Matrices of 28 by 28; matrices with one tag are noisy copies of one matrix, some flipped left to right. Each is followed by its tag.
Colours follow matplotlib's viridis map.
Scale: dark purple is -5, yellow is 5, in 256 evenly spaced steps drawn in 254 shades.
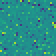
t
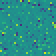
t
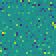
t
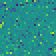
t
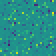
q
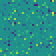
q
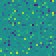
q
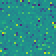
t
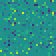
q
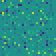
q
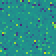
t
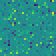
q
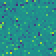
t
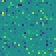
q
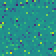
t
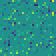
q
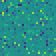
q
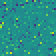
t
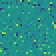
t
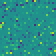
t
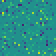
q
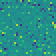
t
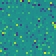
t
